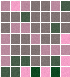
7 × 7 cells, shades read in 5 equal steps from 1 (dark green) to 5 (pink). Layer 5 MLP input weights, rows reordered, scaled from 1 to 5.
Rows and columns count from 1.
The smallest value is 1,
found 2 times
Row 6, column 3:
2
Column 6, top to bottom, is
4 3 2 3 4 2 1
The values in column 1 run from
2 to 4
